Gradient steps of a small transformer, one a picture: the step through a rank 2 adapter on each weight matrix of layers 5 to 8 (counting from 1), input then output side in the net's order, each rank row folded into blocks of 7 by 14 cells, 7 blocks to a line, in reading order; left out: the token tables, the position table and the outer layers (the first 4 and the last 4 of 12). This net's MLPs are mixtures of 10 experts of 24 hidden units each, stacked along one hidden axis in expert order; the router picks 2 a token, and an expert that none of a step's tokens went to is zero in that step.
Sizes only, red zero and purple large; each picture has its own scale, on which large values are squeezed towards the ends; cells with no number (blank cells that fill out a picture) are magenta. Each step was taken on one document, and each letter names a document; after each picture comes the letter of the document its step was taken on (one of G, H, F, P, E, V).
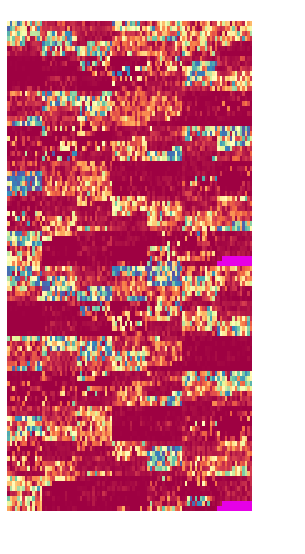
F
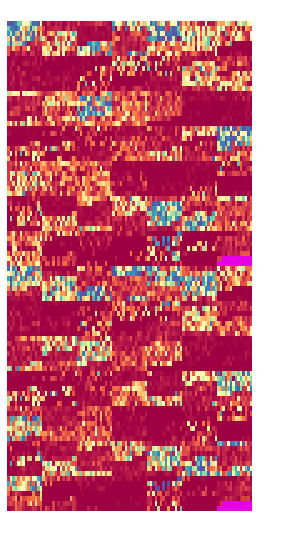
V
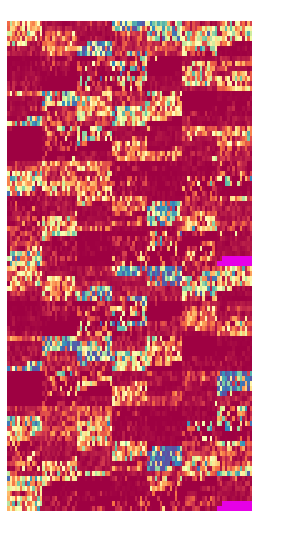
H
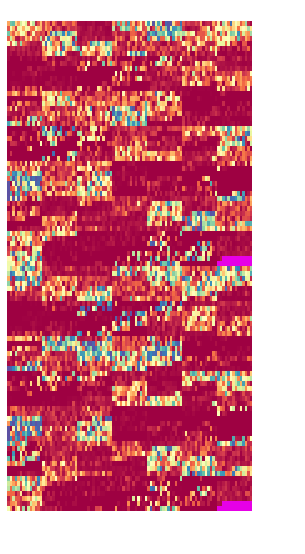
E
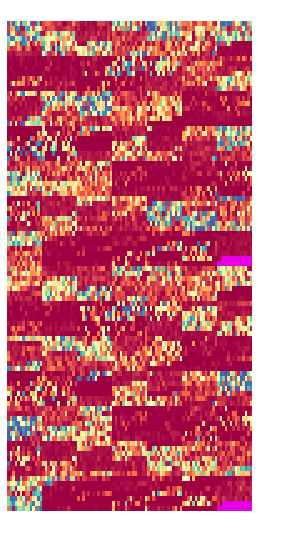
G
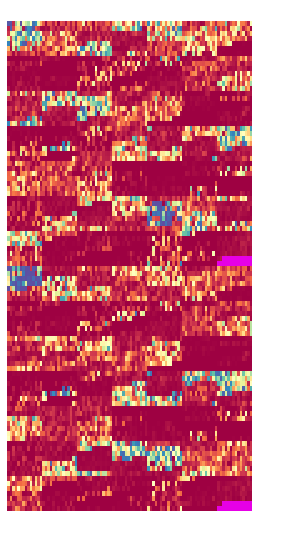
V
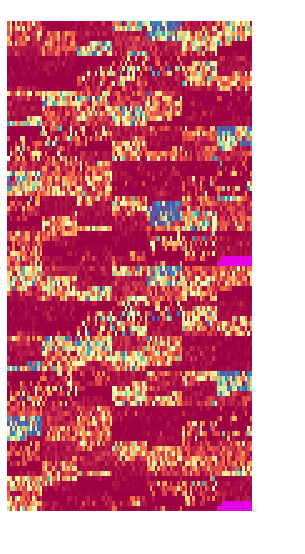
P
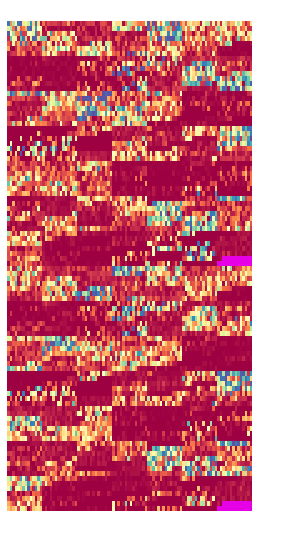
G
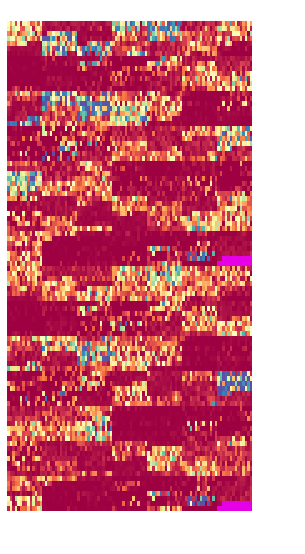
F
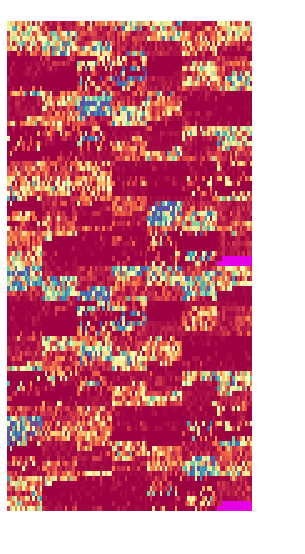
H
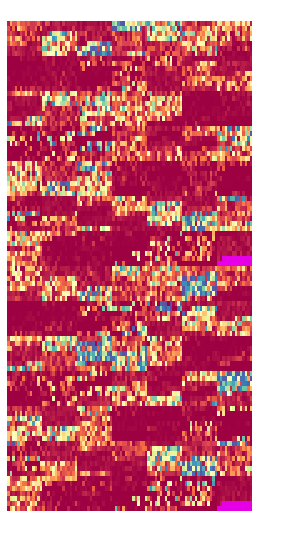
E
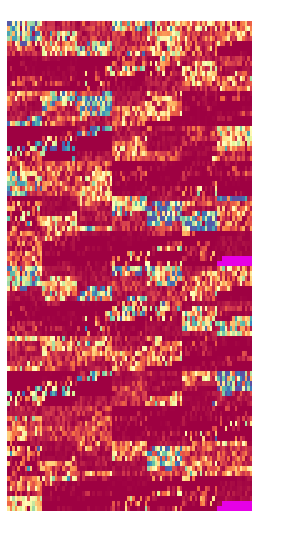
G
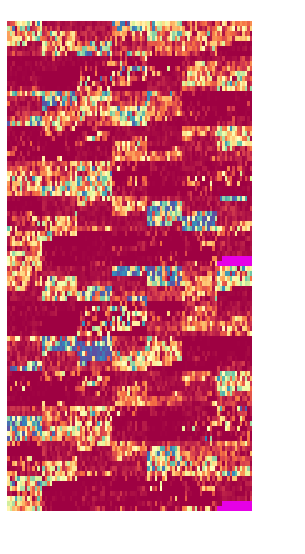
H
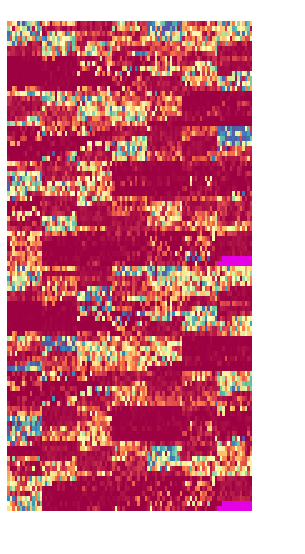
E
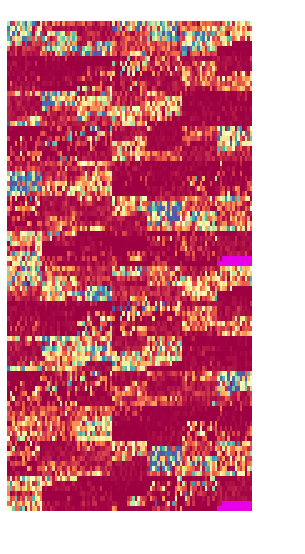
P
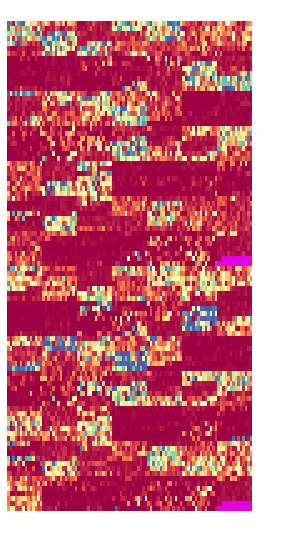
E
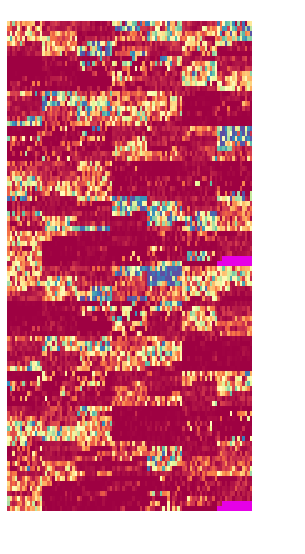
F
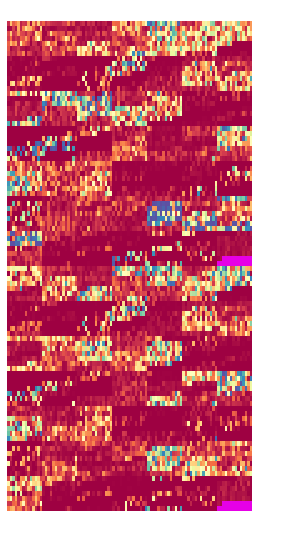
G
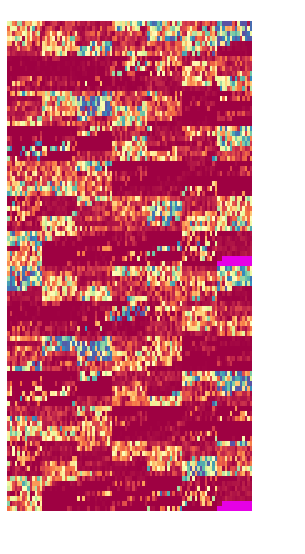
G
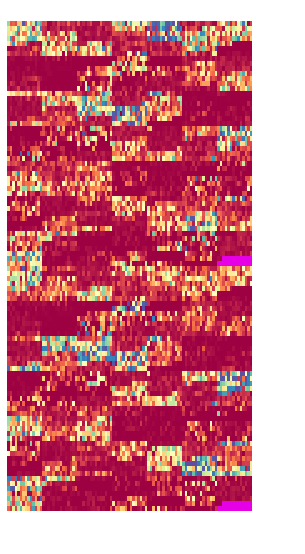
P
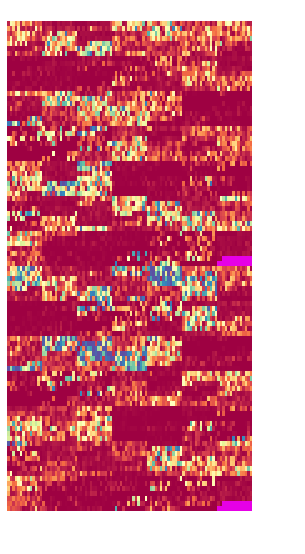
E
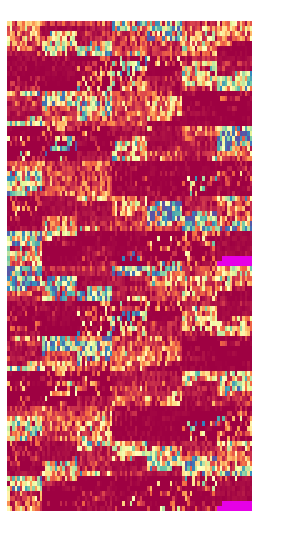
P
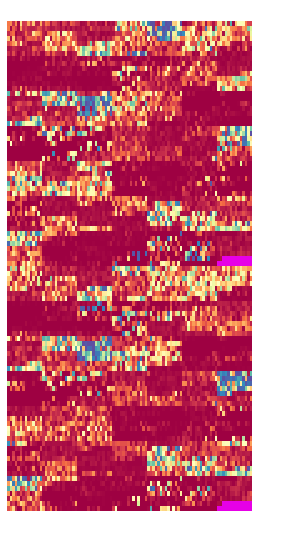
E
